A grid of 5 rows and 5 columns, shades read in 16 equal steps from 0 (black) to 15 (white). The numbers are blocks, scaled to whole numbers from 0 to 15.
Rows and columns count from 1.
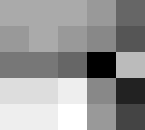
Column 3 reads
10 9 6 14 15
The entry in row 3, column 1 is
7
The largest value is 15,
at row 5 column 3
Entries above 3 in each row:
5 5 4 4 5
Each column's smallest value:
7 7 6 0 2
